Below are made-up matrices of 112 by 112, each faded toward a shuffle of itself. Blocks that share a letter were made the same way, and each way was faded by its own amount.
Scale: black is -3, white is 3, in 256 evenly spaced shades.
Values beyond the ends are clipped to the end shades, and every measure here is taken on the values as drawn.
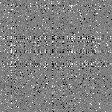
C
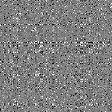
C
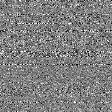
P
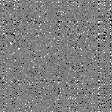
C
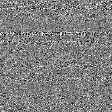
P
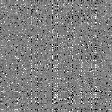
C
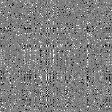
C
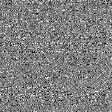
P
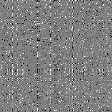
C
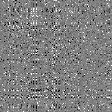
C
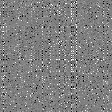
C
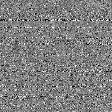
P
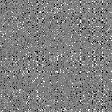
C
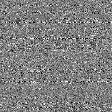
P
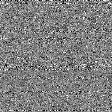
P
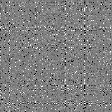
C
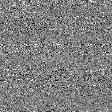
P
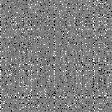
C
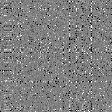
C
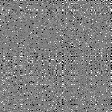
C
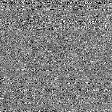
P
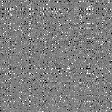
C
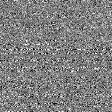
P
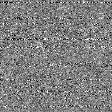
P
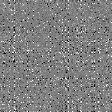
C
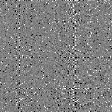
C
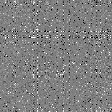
C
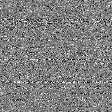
P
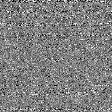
P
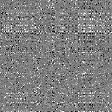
C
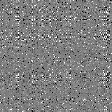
C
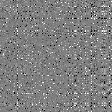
C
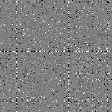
C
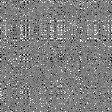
C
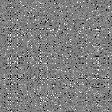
C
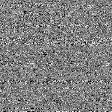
P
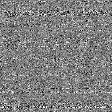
P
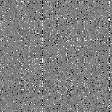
C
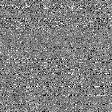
P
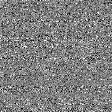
P
